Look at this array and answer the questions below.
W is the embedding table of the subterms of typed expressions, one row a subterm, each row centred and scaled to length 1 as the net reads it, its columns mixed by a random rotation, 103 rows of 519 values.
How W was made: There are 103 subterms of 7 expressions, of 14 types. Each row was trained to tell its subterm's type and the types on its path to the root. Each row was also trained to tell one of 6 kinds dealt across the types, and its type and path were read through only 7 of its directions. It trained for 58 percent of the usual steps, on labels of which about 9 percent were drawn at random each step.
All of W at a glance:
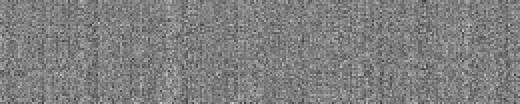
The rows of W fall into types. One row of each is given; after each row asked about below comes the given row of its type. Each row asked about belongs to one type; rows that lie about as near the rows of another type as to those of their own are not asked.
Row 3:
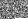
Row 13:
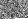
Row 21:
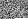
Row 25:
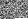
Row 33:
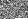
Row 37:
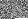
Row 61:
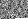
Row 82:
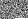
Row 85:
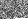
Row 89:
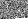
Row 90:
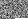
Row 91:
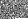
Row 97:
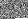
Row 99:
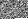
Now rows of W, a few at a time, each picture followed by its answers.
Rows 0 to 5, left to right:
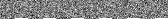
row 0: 3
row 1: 33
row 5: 91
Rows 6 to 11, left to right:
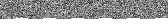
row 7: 3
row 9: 91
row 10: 90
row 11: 21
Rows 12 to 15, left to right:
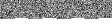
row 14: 37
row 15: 90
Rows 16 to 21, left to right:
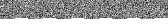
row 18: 82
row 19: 21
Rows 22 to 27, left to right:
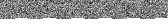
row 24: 25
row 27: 82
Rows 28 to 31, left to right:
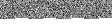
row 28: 13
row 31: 13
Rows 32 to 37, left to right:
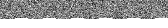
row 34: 99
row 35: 82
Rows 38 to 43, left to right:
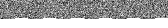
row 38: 89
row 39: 82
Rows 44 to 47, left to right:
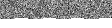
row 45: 85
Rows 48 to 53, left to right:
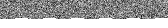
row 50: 3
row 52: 99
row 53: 13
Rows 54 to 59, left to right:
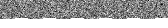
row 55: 13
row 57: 85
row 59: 21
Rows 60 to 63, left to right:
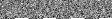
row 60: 61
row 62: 13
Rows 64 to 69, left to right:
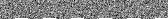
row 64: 90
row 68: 33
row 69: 3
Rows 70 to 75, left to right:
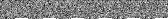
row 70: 61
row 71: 21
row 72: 91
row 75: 82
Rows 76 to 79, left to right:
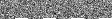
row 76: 91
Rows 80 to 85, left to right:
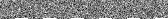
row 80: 97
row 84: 91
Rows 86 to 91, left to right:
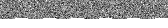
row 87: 33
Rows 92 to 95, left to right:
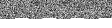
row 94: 90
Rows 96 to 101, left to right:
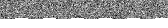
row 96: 3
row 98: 90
